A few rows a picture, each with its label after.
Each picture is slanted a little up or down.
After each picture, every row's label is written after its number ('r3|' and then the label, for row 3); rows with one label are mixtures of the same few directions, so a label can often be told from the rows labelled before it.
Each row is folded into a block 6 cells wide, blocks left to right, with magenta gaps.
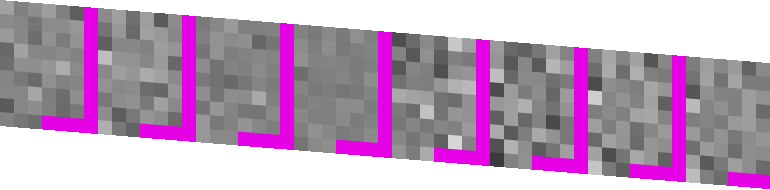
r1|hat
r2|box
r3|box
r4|box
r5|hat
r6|box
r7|box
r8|box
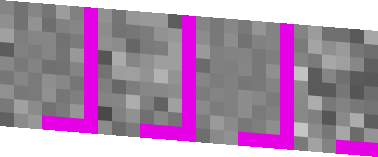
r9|box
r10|hat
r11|box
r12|hat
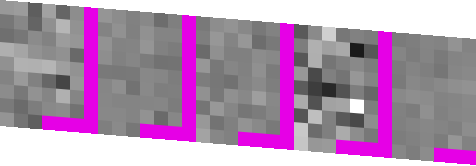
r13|box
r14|hat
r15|box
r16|box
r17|hat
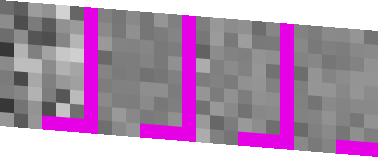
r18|hat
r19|box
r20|box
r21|hat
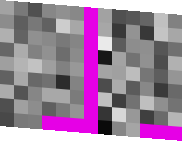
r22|box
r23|box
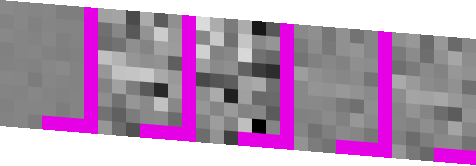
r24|hat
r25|box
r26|hat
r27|box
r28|box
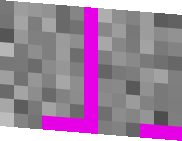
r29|box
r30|hat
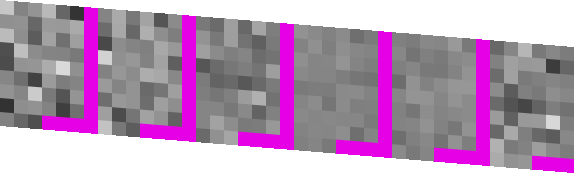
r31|hat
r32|box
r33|box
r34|hat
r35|hat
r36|box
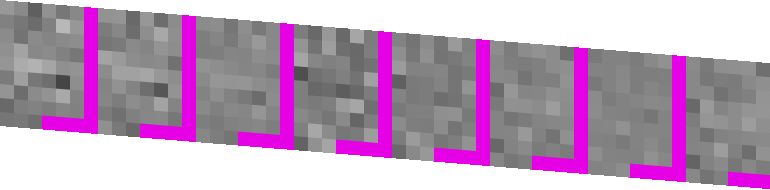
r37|box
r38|box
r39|box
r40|box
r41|box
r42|hat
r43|hat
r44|hat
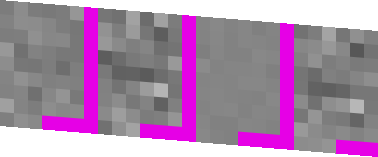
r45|hat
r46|box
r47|box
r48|box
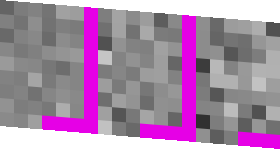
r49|hat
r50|box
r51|hat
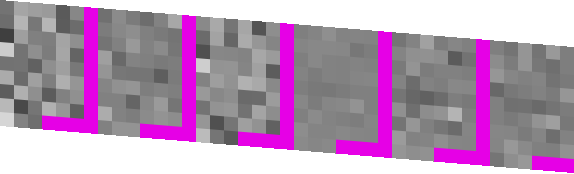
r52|box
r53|hat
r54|box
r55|box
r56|box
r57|box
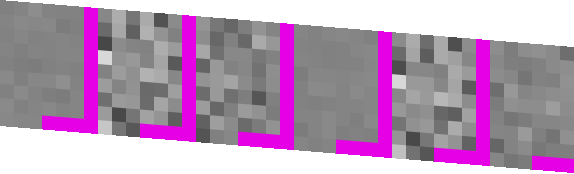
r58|box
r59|box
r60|box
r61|hat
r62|box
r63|hat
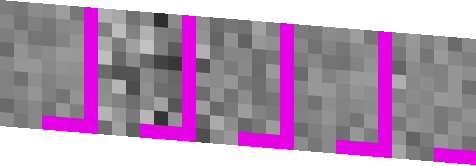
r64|hat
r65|hat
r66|box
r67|hat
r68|box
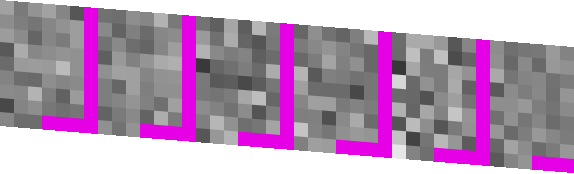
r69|hat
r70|hat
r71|box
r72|hat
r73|box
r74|box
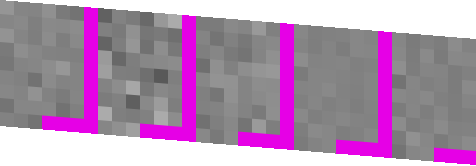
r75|hat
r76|hat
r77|hat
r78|box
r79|box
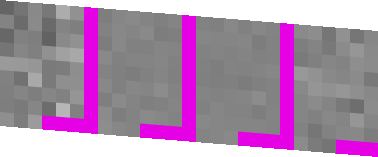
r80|hat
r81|box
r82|box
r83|box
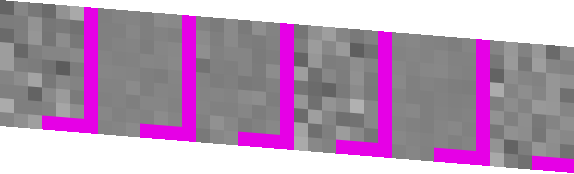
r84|hat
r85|hat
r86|box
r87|box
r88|hat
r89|box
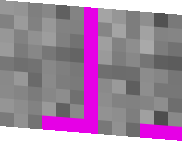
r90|hat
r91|hat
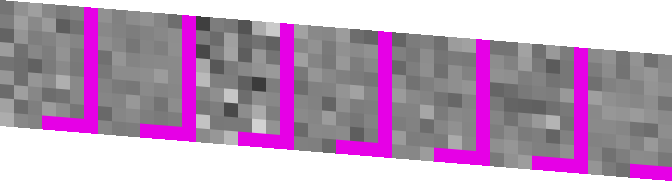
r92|box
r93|hat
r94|hat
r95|hat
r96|hat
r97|box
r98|box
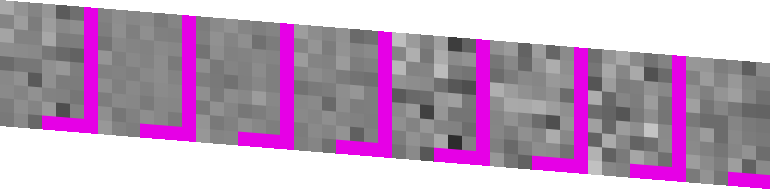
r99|hat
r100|box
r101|box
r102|hat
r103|hat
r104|box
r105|box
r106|hat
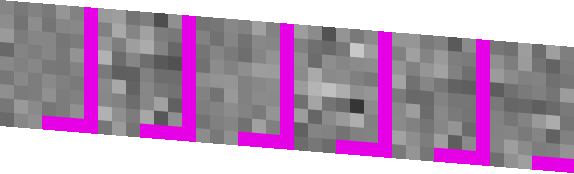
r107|box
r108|hat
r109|hat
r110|box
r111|hat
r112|box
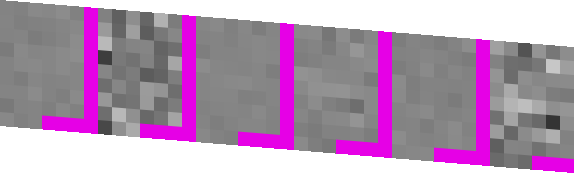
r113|hat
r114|box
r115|box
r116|box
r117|hat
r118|box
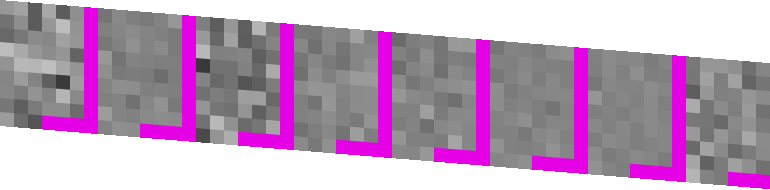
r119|box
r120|hat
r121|box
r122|hat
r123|hat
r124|hat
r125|box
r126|box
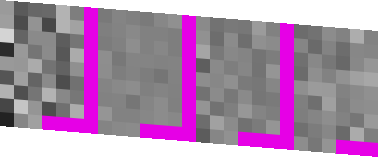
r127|box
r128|hat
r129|box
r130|hat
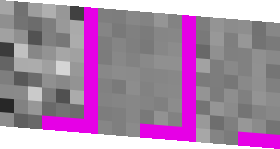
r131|hat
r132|hat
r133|box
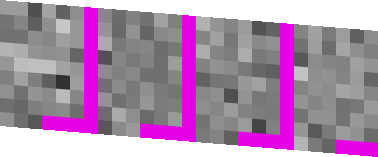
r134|box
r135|box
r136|hat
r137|box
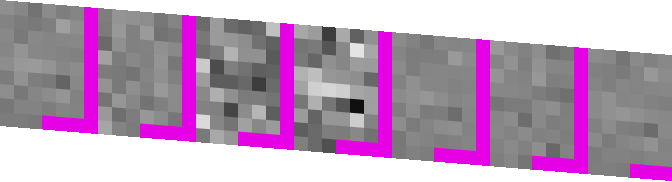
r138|box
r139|box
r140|hat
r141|box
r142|box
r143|hat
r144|box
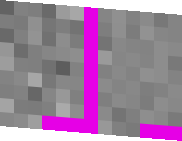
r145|hat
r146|box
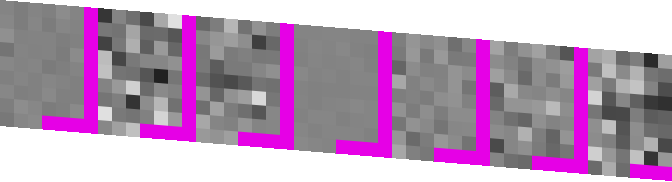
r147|box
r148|hat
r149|box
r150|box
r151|box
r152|hat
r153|hat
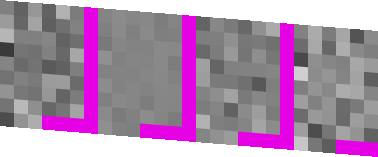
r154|box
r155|box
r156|hat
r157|box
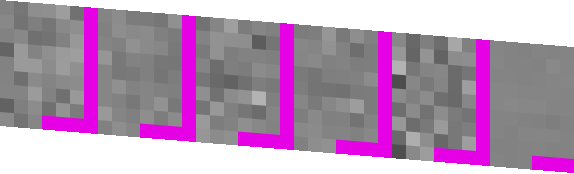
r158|hat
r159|hat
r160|box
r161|box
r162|box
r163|box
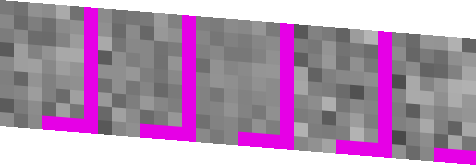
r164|hat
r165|box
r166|hat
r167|hat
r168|hat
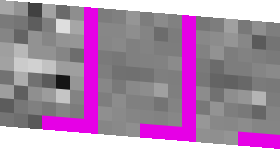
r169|box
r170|box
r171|box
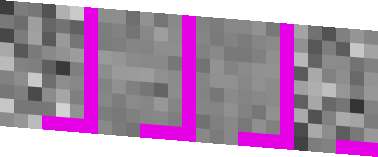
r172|hat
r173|box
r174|hat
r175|box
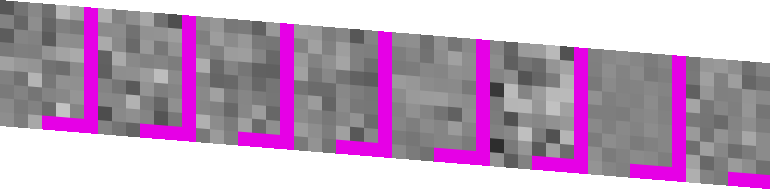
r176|hat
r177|hat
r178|hat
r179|hat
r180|box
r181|hat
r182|box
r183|box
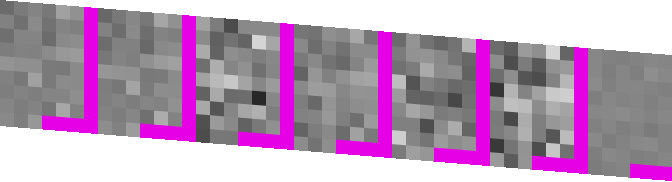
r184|hat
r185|hat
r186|box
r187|hat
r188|hat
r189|hat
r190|box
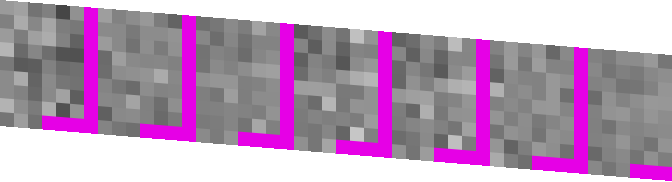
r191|hat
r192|hat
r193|hat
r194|hat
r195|hat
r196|box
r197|hat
